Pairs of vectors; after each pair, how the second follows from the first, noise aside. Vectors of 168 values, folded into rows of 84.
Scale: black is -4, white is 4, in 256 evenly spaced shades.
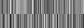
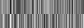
negated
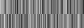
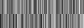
reversed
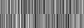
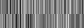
negated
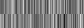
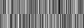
wrapped around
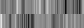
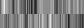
wrapped around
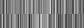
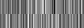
reversed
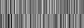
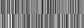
negated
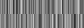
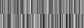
wrapped around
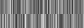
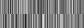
sign-scrambled
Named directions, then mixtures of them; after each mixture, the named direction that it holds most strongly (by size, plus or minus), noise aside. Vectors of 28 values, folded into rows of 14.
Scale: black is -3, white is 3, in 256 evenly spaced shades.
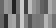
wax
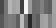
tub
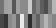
wax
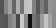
tub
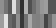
wax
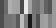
tub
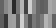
wax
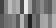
tub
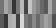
wax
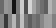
wax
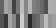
wax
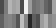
tub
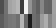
tub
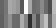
tub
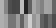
tub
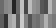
wax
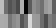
tub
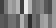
tub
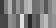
tub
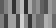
wax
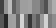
wax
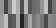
wax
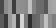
wax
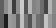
wax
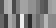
wax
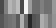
tub
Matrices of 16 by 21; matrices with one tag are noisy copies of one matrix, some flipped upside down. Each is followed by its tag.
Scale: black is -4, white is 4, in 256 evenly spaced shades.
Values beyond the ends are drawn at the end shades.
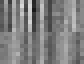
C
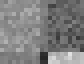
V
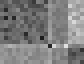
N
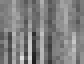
C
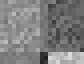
V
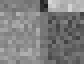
V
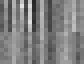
C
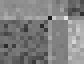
N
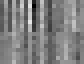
C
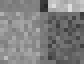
V
